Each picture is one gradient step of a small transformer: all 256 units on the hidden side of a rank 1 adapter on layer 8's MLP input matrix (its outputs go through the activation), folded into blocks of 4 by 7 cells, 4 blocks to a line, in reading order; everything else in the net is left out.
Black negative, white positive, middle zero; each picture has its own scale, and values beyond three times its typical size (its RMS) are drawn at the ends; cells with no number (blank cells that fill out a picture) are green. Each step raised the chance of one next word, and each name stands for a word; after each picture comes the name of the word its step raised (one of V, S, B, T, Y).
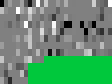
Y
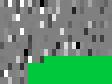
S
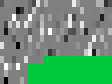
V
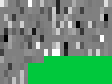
Y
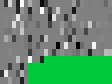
S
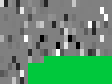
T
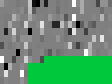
T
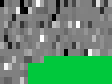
T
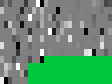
V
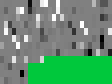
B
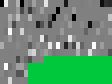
T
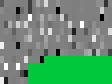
V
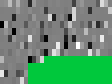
S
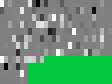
T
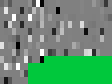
V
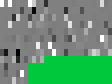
Y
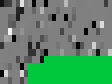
B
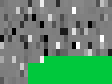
S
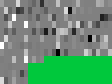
V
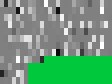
V
